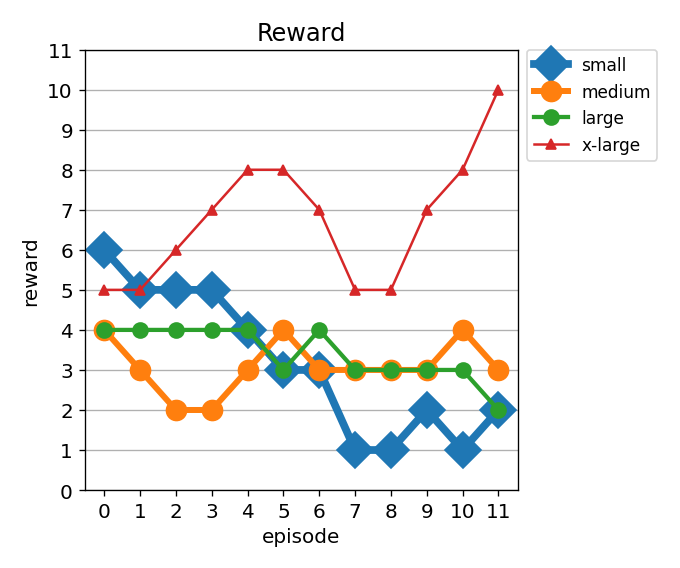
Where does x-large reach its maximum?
11
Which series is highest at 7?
x-large
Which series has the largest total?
x-large
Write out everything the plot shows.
Title: Reward
x-axis: episode, ticks 0 1 2 3 4 5 6 7 8 9 10 11
y-axis: reward, ticks 0 1 2 3 4 5 6 7 8 9 10 11
Legend: small, medium, large, x-large
Values:
small: 6 5 5 5 4 3 3 1 1 2 1 2
medium: 4 3 2 2 3 4 3 3 3 3 4 3
large: 4 4 4 4 4 3 4 3 3 3 3 2
x-large: 5 5 6 7 8 8 7 5 5 7 8 10
